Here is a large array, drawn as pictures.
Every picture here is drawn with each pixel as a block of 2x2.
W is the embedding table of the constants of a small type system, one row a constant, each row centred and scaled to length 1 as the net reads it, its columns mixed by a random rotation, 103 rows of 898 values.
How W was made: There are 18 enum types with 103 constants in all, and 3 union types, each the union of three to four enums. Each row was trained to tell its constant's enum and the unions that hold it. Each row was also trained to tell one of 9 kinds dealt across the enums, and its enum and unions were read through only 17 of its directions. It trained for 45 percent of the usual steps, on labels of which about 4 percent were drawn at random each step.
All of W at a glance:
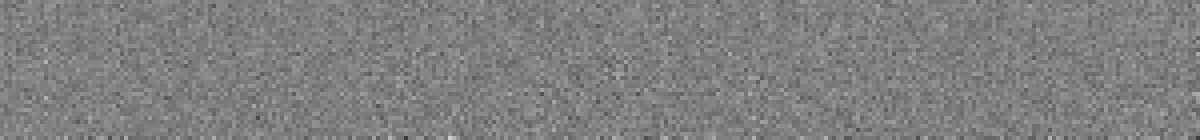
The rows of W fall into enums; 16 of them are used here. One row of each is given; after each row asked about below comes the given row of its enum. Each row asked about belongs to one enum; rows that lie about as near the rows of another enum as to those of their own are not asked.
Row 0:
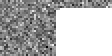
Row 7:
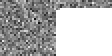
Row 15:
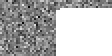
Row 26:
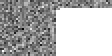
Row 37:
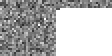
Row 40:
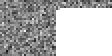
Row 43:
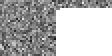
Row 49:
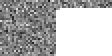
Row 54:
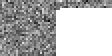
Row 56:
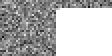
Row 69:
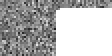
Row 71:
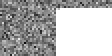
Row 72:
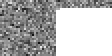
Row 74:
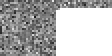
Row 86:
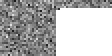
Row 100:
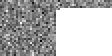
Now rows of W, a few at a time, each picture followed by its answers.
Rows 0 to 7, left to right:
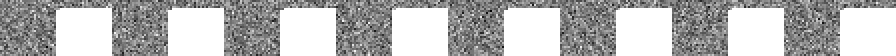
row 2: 86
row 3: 0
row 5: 71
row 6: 74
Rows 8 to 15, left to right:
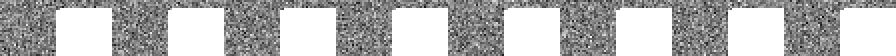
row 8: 43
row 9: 7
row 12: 0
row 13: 74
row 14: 100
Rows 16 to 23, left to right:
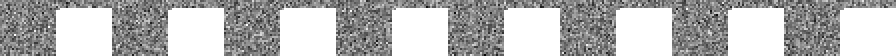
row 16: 43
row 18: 54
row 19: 26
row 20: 43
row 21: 0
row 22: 54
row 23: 15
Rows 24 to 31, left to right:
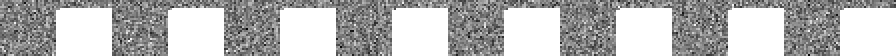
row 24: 54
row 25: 71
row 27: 26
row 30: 54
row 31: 40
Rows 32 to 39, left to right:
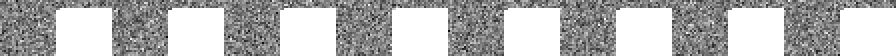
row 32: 71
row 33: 69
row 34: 72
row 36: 74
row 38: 40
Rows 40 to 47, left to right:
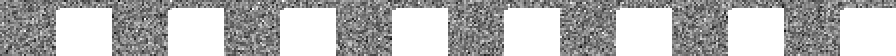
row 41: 71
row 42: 71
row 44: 43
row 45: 37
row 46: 72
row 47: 74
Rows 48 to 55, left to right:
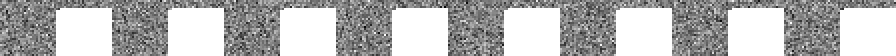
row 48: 86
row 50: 100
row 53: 15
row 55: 86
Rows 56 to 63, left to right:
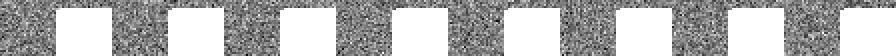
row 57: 56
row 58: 100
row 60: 7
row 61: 69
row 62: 40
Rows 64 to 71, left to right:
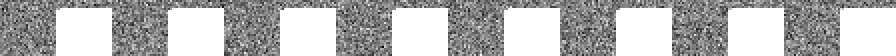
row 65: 69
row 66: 26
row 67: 86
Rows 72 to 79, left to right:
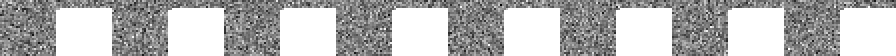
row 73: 72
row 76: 71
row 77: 43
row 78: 54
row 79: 26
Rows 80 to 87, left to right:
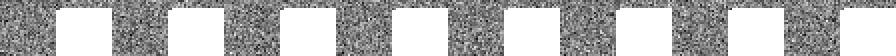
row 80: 74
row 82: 86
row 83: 15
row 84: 26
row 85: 74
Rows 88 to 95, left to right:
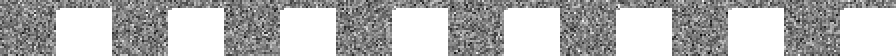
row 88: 7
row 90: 7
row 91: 26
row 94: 100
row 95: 0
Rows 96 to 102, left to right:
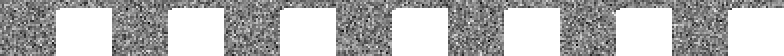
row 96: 15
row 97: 43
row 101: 54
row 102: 40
